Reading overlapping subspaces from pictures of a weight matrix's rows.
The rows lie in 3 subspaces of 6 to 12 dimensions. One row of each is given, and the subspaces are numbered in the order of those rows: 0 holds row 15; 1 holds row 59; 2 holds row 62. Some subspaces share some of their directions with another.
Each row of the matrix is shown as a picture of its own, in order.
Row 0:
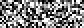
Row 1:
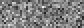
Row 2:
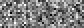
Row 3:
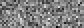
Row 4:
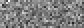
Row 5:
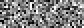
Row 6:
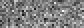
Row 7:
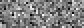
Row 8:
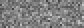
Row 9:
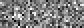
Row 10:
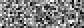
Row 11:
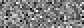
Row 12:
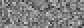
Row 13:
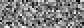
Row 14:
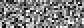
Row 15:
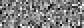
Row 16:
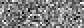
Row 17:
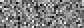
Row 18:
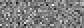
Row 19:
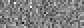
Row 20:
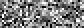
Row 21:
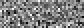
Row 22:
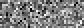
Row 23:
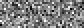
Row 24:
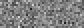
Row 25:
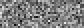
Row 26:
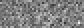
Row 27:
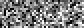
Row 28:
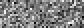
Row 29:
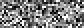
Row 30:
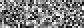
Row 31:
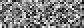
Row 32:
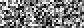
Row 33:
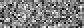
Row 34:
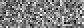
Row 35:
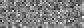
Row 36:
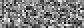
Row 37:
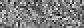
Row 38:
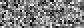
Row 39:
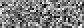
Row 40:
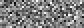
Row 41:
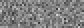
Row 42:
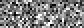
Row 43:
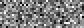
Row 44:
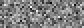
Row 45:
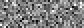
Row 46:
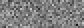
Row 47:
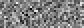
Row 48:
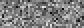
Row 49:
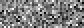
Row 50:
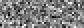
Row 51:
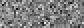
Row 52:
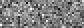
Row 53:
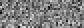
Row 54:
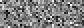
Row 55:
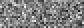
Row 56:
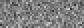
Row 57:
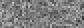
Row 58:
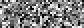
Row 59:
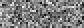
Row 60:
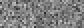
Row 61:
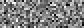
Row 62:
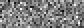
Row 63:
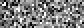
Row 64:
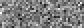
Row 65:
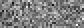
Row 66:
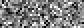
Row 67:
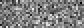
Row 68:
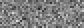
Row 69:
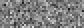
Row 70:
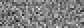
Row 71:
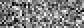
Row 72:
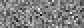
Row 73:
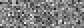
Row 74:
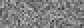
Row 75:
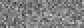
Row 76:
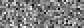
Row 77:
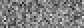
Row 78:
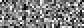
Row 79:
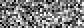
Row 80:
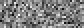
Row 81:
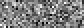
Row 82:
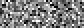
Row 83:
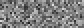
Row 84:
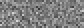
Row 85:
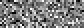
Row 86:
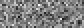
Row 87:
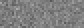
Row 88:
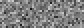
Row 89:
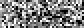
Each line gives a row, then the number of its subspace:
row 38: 1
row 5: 0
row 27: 2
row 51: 0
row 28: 2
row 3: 1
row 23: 0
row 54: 2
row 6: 2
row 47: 2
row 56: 0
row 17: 0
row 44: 2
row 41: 2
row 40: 2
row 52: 0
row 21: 2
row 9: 0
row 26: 0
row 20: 1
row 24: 0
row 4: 0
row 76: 2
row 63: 0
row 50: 0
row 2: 0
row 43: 2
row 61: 2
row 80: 2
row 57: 1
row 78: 2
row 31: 0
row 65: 1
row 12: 2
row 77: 2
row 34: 2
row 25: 1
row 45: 0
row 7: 0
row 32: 1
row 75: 2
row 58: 0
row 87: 0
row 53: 0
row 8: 1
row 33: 2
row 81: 0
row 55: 2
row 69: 0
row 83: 2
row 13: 2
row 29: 1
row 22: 2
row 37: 2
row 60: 0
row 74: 2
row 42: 0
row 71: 1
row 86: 2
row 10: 0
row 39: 1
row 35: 2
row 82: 0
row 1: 1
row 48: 1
